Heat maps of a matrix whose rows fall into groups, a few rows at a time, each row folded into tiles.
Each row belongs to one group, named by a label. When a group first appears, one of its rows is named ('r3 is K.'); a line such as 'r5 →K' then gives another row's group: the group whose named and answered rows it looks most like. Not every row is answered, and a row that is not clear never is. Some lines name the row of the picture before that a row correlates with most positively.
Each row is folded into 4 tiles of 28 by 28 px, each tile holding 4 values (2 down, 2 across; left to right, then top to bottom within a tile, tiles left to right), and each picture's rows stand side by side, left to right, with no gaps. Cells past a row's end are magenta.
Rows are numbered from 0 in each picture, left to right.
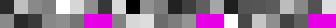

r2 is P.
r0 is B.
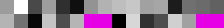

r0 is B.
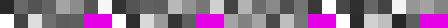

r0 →P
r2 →P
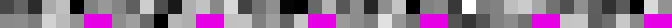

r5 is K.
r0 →K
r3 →K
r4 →B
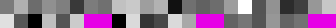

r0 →B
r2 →B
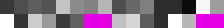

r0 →P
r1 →K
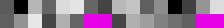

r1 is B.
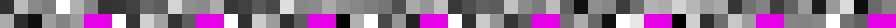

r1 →P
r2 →P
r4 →P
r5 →K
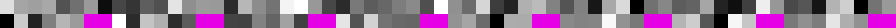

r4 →K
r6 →K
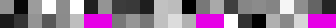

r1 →K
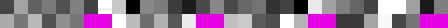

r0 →P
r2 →K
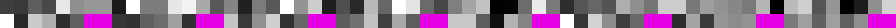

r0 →P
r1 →B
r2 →P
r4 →K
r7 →B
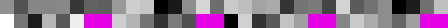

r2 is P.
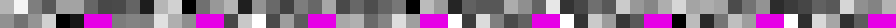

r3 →K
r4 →P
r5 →P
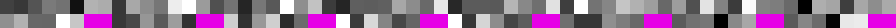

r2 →P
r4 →P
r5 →B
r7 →K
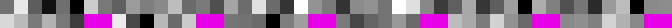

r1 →B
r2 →K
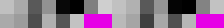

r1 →B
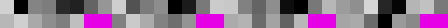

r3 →K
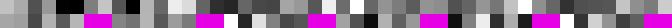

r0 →B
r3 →B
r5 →P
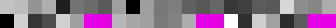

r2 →P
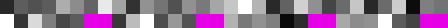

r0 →P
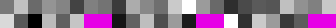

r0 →B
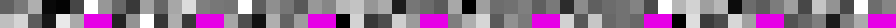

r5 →P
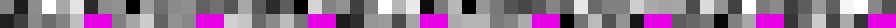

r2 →K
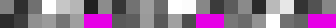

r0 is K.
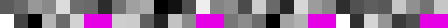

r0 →B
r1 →K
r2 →K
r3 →P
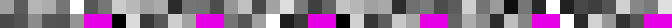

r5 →P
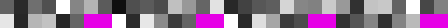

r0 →P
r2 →P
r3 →K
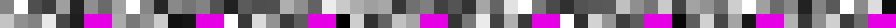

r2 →P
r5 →P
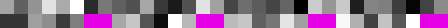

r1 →K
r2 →K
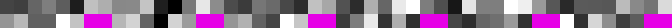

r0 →K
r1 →K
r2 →K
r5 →P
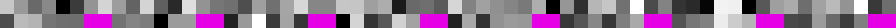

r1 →K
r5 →K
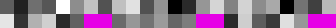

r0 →P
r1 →B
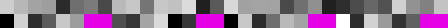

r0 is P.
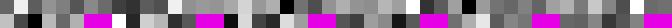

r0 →B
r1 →P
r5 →K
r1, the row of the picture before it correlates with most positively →3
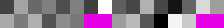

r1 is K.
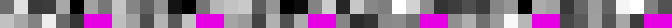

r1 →B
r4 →K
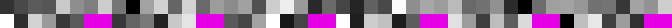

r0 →P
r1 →K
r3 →P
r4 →B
